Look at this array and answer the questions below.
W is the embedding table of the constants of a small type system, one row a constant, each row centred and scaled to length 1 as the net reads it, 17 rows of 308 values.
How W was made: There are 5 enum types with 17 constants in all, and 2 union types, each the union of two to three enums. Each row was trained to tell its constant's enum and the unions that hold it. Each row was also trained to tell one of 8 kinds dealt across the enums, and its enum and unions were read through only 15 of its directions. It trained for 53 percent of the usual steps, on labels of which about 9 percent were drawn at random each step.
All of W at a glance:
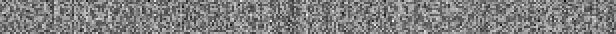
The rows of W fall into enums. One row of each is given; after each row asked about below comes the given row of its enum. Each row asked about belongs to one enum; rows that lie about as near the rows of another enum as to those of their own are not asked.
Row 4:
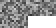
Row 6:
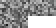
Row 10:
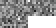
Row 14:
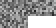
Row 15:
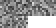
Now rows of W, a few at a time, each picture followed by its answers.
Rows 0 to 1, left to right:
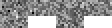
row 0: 4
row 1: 6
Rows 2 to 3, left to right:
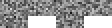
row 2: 4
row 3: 14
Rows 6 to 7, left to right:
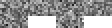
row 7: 4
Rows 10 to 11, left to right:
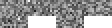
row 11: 14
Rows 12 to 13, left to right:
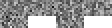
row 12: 14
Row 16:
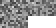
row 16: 4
